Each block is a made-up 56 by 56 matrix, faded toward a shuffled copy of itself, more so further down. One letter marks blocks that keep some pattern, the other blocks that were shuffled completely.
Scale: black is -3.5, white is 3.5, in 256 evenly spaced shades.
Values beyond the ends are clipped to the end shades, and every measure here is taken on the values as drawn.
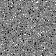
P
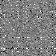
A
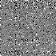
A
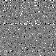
A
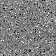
P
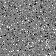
P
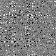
A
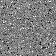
P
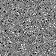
P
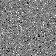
P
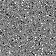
P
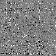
A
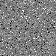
P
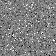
P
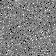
P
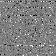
A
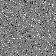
P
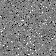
P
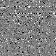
A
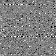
A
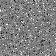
P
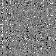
A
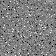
P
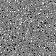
P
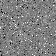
P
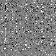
A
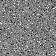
P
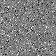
P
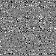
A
